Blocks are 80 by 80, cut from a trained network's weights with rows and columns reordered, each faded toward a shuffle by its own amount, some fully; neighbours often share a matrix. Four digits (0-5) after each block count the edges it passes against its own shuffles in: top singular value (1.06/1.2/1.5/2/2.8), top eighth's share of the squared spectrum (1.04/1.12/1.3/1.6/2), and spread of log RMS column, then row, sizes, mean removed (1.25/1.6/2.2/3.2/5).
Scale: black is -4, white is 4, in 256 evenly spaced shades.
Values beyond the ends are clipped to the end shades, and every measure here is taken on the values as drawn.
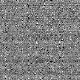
3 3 2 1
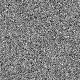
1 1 0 0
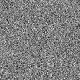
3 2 0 0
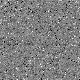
0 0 0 0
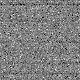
2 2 1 0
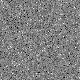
0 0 0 0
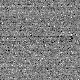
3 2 1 1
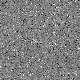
0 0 0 0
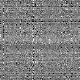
4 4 3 1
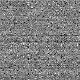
3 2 2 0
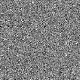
2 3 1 1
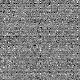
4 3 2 1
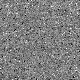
0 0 0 0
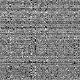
4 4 3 1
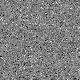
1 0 0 0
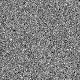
1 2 0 0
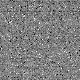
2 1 1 0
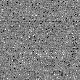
2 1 0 0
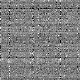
4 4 3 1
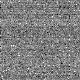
3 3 2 0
